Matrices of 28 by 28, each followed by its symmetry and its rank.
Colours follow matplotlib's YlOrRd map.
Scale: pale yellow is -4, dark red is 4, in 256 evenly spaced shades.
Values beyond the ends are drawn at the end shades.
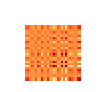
symmetric, rank one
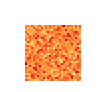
symmetric, full rank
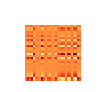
neither, rank one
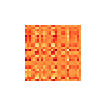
neither, rank two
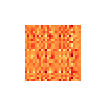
neither, rank three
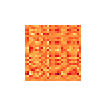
neither, rank three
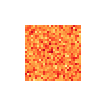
symmetric, full rank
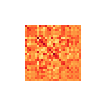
symmetric, rank three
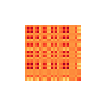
symmetric, rank one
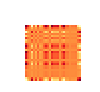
symmetric, rank one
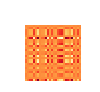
neither, rank one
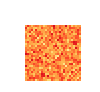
symmetric, full rank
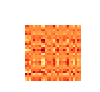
neither, rank two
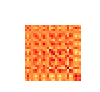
symmetric, rank three
